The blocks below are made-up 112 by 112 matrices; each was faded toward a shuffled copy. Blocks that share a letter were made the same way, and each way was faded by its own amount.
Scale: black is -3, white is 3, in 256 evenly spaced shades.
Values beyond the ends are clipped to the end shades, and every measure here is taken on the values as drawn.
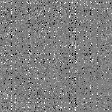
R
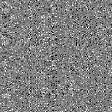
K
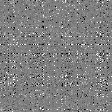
R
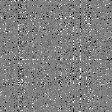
R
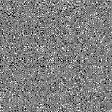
K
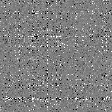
R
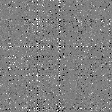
R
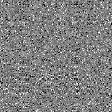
K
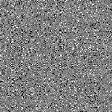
K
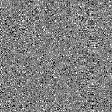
K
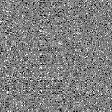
K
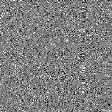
K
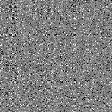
K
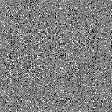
K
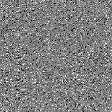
K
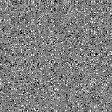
K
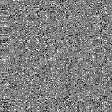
K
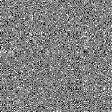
K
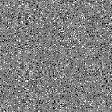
K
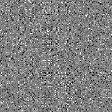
K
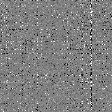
R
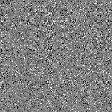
K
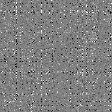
R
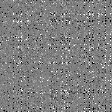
R
